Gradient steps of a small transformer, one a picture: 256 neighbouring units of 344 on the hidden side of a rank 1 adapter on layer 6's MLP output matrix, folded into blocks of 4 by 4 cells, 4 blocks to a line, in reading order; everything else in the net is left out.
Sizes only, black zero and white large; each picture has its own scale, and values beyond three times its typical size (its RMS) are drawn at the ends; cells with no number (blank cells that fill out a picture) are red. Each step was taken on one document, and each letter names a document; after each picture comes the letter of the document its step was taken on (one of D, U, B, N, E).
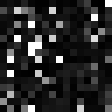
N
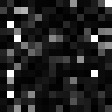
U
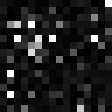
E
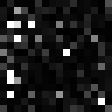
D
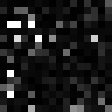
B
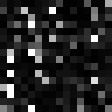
B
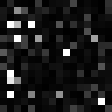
D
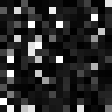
N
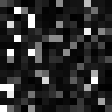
B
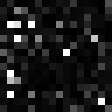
D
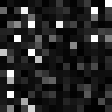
E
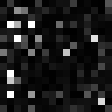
D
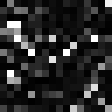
D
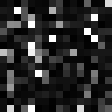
E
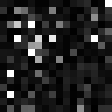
E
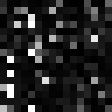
B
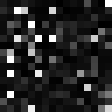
N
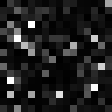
D
